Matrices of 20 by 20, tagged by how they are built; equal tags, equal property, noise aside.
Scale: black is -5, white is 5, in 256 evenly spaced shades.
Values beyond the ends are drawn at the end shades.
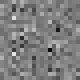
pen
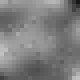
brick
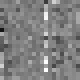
pen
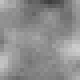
brick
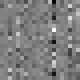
pen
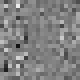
pen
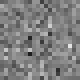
pen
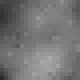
brick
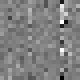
pen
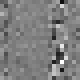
pen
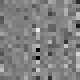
pen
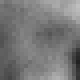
brick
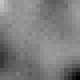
brick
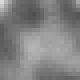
brick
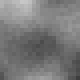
brick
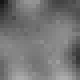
brick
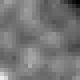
brick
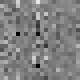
pen
